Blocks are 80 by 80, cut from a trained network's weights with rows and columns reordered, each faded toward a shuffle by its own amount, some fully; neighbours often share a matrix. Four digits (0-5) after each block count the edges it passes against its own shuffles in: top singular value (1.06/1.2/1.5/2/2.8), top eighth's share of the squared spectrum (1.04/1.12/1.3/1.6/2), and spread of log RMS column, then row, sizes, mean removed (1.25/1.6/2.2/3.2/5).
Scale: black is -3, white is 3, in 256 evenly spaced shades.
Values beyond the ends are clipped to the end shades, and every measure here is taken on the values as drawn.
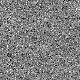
2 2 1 1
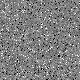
0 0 0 0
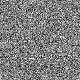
3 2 0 1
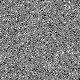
0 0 0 0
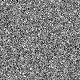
0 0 0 0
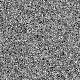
0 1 0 0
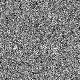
2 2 0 1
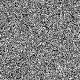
2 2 0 0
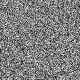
0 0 0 0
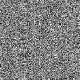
3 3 0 1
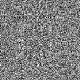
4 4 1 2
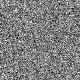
1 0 0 0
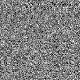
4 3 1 1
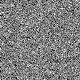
1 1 0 0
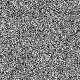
2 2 0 0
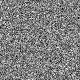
1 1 0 0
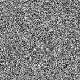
3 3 1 1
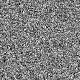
1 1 0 0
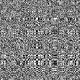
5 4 2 3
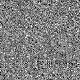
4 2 0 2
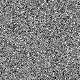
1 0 0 0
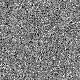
1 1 0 0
